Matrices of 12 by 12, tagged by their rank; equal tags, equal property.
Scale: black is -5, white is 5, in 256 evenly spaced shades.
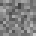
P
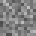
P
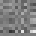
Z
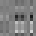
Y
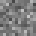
P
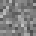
P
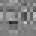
Z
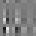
Y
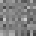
Z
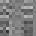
Z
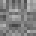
Z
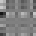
Y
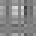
Y
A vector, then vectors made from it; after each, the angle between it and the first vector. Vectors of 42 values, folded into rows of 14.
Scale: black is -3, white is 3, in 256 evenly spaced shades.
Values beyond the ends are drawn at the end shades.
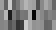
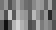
partly opposed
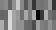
partly opposed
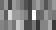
nearly opposite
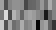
orthogonal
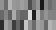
partly aligned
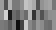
nearly parallel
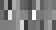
nearly opposite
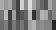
partly aligned
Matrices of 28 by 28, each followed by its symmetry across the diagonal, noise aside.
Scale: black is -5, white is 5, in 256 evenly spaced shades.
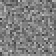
antisymmetric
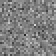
antisymmetric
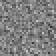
antisymmetric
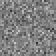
neither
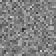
neither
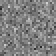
neither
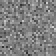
antisymmetric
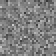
antisymmetric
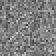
neither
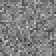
neither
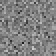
neither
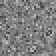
antisymmetric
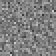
antisymmetric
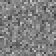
neither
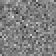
antisymmetric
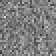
neither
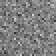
antisymmetric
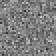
neither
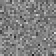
antisymmetric
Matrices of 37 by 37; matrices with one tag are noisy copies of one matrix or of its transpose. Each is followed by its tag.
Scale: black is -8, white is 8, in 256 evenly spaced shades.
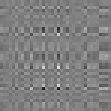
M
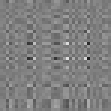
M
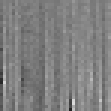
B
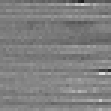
B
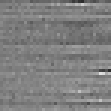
B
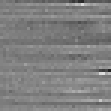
B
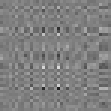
M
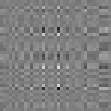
M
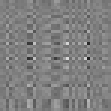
M
